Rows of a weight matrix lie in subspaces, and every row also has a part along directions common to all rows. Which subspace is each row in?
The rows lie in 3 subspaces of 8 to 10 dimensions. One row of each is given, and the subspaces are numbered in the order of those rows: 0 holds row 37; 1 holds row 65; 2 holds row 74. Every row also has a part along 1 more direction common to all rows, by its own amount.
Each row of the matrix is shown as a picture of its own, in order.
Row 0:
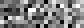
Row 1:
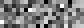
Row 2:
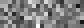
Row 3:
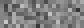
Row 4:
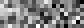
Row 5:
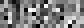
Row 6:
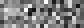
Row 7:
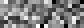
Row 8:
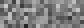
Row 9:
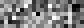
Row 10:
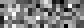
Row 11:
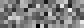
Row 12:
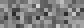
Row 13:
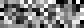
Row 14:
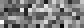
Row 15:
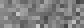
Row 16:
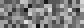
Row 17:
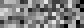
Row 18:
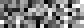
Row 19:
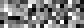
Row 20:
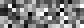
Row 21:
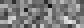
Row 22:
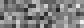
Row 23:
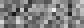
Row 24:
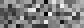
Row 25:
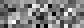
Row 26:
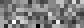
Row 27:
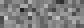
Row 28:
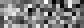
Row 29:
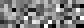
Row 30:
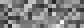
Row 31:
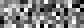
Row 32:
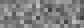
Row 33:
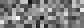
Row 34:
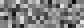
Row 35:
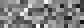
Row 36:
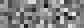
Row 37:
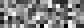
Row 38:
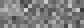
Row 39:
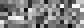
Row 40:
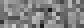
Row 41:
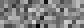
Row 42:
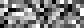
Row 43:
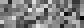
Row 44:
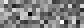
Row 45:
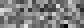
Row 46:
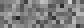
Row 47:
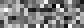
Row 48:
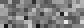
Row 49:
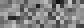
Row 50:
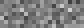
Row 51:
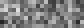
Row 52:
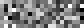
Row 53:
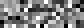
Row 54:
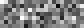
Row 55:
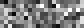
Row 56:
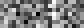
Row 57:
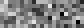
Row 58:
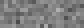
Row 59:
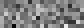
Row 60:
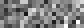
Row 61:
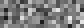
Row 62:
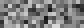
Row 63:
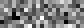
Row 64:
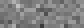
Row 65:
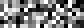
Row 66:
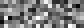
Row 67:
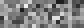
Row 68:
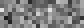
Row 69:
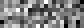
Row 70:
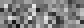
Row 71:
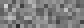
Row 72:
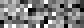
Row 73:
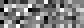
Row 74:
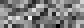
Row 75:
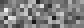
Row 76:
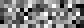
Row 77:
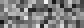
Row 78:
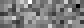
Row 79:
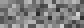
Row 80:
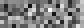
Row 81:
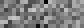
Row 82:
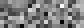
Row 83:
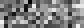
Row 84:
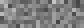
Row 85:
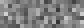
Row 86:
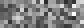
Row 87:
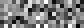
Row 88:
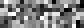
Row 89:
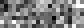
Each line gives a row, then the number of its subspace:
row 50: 2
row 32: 0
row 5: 0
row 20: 2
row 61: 0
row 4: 2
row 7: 2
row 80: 0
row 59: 0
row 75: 2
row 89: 1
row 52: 2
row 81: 0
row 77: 2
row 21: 0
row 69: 2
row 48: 2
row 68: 1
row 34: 0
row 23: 1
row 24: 0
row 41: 0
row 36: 0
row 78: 1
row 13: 1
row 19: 0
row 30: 2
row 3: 1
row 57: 2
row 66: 0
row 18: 1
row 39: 0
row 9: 1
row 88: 2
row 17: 2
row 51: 1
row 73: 2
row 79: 2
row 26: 1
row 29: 2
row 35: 1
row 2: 1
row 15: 2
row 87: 1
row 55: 2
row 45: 2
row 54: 2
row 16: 1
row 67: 1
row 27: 1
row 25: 1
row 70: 1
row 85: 1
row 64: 0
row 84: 1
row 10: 0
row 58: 1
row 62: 1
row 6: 0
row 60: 2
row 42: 2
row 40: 0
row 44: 2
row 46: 1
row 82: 0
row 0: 0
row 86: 0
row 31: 0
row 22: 1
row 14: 2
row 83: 1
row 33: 0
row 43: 2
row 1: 2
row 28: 0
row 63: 0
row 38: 1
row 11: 1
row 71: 1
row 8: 1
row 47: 2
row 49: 1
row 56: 1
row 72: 1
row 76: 2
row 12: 0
